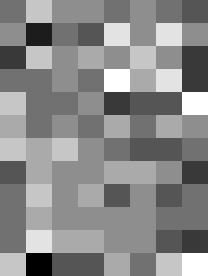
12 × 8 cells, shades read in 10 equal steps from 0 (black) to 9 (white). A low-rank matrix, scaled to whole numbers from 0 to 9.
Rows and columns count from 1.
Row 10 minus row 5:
-3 2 1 0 3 2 1 -5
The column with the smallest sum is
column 8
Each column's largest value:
7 8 7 6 9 7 8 9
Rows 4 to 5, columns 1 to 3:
4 4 5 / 7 4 4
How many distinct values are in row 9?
5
